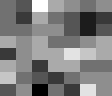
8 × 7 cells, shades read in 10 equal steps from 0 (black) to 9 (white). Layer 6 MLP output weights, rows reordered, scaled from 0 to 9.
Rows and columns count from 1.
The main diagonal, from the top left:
4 2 5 4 8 4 5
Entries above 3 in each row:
6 3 4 7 6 6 5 4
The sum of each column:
36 33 37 37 35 35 36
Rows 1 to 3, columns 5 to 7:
5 4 5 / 3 1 2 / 3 1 3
